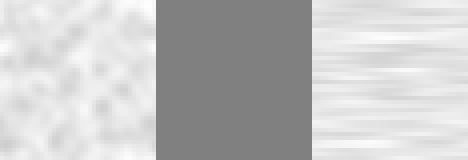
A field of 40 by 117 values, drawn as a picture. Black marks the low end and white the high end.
It is made of 1 by 3 panels. Panel 1,1: very high, blotchy, faint in contrast. Panel 1,2: middling, flat. Panel 1,3: very high, streaked across, faint in contrast.
